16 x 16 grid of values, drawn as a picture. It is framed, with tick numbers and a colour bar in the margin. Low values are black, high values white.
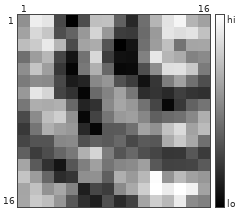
The halves do not mirror each other. Rings spread out from the top right. On average the colour sits 50% of the way up the scale.
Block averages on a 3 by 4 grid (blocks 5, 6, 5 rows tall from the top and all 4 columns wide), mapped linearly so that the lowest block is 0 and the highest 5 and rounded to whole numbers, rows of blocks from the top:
4205 / 3012 / 2133
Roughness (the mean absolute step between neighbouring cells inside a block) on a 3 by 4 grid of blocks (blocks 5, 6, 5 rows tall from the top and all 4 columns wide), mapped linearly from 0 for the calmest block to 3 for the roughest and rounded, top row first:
2310 / 1101 / 1111
